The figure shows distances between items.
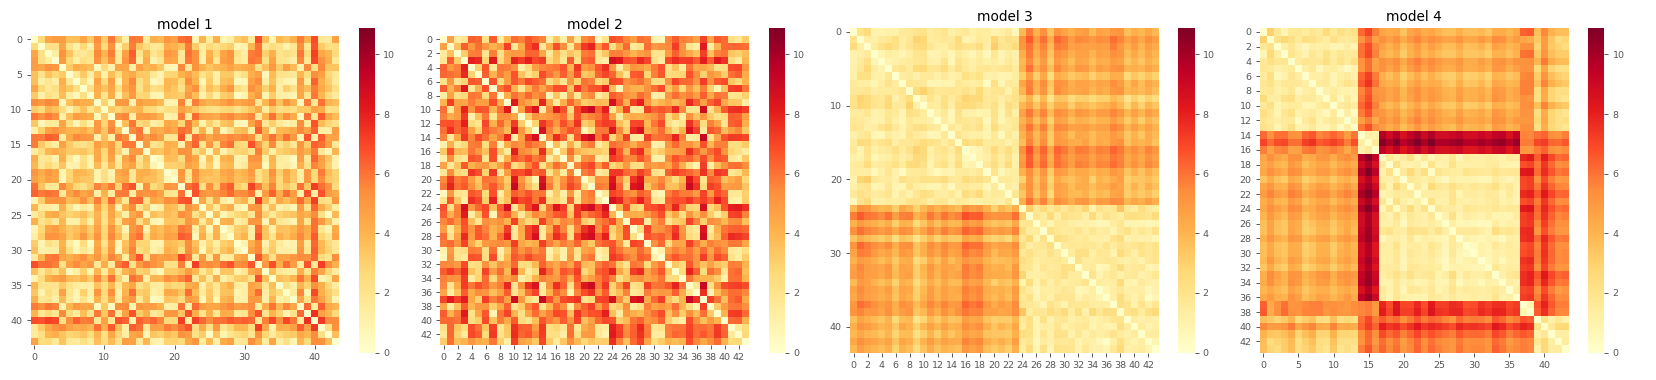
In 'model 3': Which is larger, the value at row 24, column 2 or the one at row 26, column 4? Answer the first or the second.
the first
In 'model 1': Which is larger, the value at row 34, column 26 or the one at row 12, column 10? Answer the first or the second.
the first
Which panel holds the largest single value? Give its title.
model 4
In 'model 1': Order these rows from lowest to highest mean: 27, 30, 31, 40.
30, 27, 31, 40
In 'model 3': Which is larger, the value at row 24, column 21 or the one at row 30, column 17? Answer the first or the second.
the second
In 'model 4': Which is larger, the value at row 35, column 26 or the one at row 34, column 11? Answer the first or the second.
the second
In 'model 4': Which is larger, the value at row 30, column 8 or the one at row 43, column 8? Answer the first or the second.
the first
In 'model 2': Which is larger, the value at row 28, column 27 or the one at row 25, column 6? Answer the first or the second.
the second
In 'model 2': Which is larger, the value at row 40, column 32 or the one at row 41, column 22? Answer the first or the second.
the first
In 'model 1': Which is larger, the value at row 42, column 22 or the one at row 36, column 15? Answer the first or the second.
the first
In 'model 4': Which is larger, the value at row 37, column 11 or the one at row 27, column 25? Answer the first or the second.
the first
